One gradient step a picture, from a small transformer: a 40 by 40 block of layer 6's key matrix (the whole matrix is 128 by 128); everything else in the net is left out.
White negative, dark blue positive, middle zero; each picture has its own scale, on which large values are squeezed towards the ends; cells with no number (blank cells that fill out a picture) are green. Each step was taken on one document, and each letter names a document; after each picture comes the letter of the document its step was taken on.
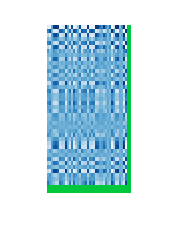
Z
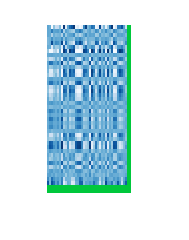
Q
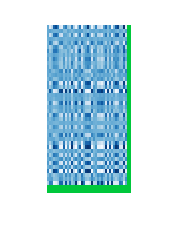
Z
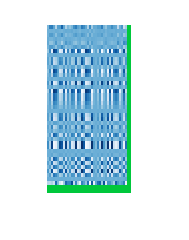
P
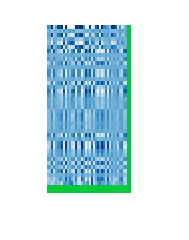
Z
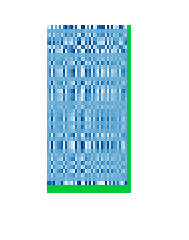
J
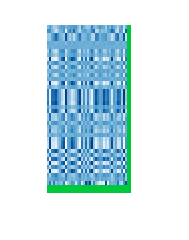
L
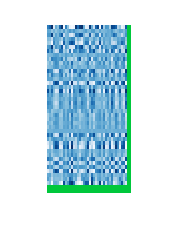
Z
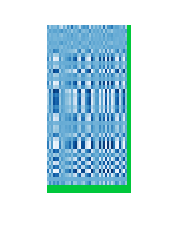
L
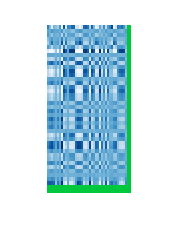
Q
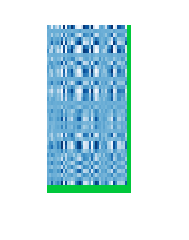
J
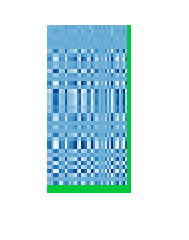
L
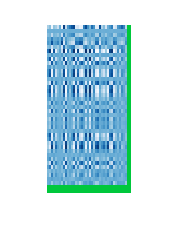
Q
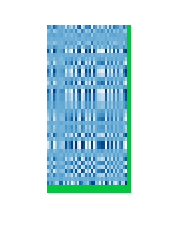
P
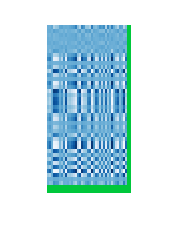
L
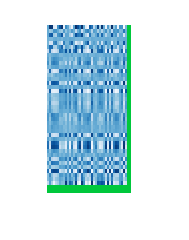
Z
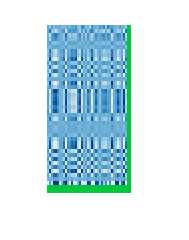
L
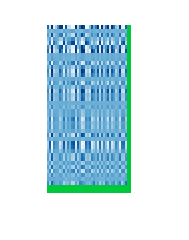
J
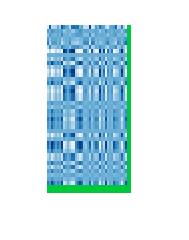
Q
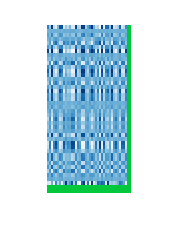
J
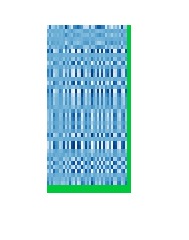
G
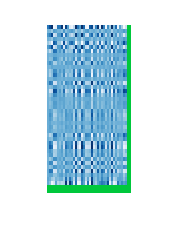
Z
